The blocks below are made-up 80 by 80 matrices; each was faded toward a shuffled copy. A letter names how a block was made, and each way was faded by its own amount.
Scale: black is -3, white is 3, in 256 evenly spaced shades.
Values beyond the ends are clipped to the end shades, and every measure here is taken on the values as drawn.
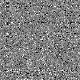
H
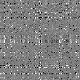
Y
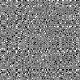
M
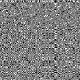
M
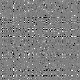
Y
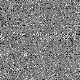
H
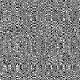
M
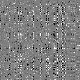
Y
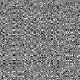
M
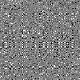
M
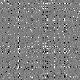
Y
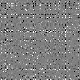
Y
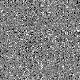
H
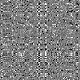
M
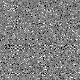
H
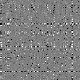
Y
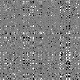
Y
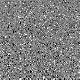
H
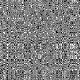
M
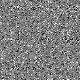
H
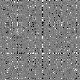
Y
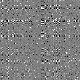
Y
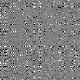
Y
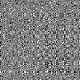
M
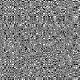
M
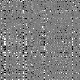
Y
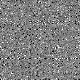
H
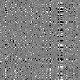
Y
